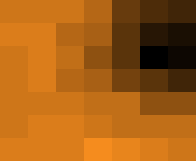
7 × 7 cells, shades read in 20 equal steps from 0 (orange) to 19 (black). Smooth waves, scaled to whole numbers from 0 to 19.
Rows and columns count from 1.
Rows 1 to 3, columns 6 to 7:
13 14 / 16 17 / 19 18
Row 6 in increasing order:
2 2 3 3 4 4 4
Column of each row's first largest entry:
7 7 6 7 6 5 7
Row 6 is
3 2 2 3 4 4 4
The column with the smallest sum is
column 2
